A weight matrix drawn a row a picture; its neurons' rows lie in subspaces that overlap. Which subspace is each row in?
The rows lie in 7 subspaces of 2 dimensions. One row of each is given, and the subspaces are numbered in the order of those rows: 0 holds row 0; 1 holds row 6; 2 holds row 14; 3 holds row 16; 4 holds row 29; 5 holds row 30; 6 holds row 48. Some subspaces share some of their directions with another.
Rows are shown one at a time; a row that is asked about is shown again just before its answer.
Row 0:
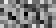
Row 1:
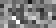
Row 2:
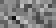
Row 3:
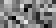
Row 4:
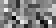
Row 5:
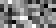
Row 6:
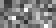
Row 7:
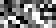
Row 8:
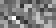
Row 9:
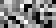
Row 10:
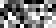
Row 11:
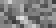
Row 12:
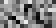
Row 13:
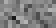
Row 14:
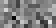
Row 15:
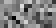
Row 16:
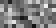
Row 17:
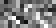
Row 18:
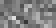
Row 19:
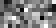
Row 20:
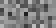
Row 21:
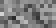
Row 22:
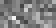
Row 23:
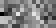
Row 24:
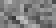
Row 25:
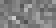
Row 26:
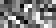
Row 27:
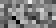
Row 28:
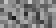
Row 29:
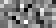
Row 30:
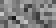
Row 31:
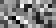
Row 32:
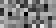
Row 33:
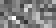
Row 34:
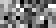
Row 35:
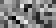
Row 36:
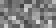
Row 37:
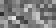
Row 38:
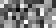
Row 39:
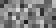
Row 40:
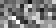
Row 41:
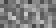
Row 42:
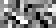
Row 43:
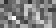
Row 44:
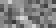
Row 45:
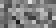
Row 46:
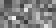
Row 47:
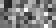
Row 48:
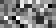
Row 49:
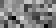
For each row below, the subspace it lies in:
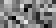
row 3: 1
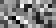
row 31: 6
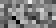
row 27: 1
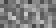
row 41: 0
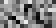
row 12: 0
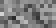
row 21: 5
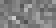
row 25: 4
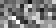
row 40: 1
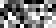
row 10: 4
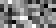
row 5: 3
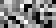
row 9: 2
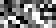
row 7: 5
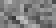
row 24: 3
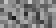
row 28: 0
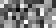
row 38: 4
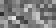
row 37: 5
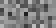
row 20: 0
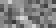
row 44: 3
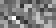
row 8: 6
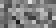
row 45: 1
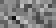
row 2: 6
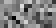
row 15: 5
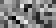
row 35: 6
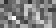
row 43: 0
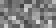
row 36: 2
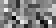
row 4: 2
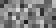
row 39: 4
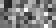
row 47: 1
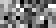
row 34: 6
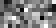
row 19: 6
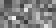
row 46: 1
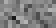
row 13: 2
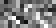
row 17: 2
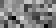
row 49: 4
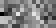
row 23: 5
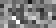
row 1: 1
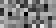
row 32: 0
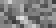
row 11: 3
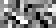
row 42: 2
